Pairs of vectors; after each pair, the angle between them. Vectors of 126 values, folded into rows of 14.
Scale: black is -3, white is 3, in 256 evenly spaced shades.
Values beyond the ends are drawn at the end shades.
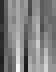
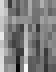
nearly opposite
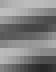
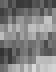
nearly opposite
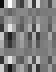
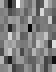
partly opposed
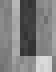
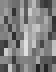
partly opposed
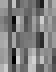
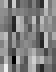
nearly parallel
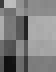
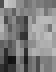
nearly parallel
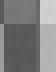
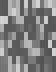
orthogonal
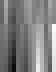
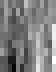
nearly parallel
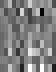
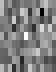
partly aligned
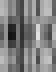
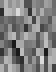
orthogonal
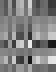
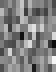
partly aligned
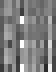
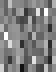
partly opposed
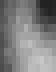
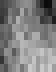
nearly parallel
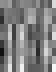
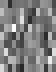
partly opposed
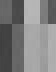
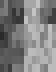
nearly parallel
